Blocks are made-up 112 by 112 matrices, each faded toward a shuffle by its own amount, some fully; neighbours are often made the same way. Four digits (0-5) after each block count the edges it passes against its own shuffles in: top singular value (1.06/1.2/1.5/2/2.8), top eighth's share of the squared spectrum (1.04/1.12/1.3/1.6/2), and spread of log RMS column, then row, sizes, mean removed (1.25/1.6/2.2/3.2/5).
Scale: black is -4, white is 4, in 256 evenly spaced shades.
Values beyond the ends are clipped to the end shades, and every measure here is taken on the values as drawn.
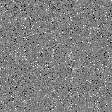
3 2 1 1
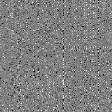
4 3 3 2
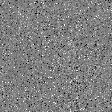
3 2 1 1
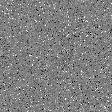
2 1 0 0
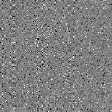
4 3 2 1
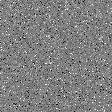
2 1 0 0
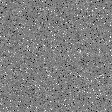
0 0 0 0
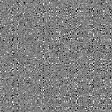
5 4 3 2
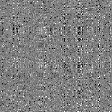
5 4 3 2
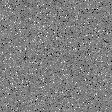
0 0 0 0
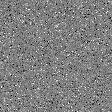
1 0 0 0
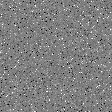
0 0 0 0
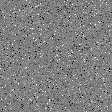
1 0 0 0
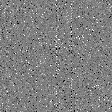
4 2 1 0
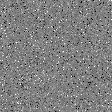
2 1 1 0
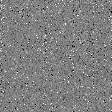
1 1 2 0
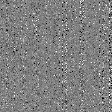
2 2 3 0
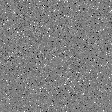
0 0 0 0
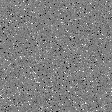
0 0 0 0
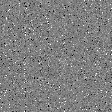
1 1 2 0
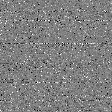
2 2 0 2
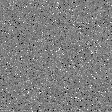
0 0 0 0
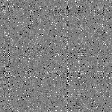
3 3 2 2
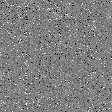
3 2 1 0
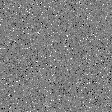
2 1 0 0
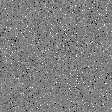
1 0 0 0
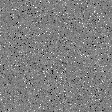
2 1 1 0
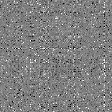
4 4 2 2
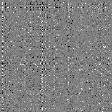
4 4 3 2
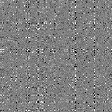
4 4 3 3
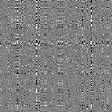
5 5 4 3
